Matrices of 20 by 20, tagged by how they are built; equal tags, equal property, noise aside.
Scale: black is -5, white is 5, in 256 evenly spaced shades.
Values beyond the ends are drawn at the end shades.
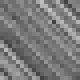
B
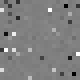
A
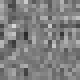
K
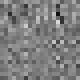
K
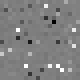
A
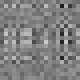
K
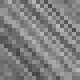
B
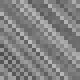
B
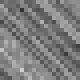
B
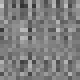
K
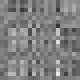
K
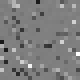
A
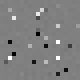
A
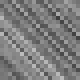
B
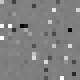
A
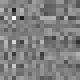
K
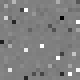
A
